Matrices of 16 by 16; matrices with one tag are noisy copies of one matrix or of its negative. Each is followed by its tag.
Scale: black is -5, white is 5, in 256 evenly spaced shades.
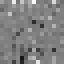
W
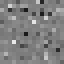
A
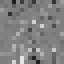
W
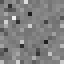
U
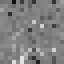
W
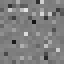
A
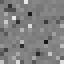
U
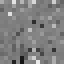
W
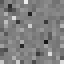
U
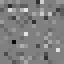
A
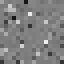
U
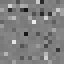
A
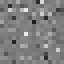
A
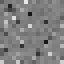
U
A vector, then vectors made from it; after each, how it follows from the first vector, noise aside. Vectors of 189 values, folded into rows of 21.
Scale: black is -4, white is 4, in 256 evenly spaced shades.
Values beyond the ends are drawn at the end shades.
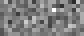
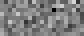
negated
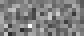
reversed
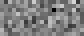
negated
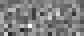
reversed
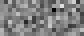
negated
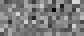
sign-scrambled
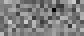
sign-scrambled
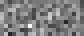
reversed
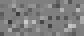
partly zeroed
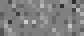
partly zeroed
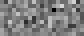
negated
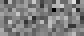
negated
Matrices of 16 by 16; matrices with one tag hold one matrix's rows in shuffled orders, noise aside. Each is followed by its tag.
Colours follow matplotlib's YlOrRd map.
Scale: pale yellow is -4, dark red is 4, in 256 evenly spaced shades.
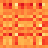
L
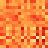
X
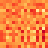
X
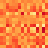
X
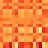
L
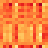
L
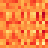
X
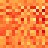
X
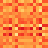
L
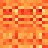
L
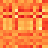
L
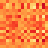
X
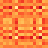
L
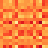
L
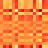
L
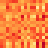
X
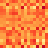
X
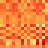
X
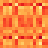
L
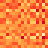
X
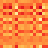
L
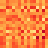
X
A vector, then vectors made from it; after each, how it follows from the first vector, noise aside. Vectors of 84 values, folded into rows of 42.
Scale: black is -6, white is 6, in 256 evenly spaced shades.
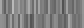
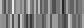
scaled up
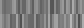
reversed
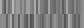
copied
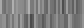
copied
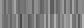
reversed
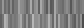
wrapped around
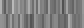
copied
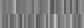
reversed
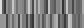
scaled up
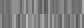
wrapped around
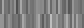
wrapped around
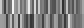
scaled up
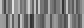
scaled up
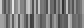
scaled up
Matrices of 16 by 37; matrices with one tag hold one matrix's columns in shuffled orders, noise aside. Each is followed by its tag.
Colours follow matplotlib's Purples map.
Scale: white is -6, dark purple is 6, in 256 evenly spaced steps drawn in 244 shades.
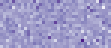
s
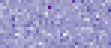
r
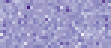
r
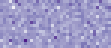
s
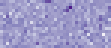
r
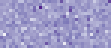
r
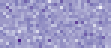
s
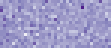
r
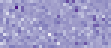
r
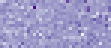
r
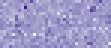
r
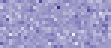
r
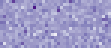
r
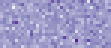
s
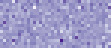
s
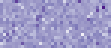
r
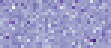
s
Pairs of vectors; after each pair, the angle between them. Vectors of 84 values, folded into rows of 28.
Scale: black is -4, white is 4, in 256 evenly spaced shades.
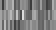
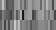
nearly opposite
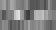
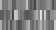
partly aligned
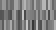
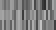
nearly opposite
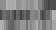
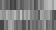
nearly opposite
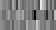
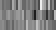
nearly parallel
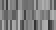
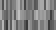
partly aligned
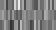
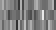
partly opposed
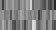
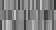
partly aligned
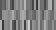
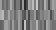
partly opposed
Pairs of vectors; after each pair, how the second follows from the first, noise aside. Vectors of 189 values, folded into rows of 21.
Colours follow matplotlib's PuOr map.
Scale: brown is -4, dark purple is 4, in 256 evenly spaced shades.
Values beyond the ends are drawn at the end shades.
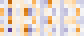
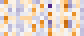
wrapped around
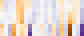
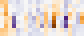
wrapped around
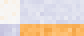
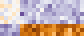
scaled up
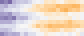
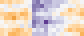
wrapped around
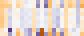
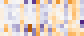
wrapped around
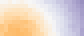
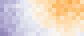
reversed
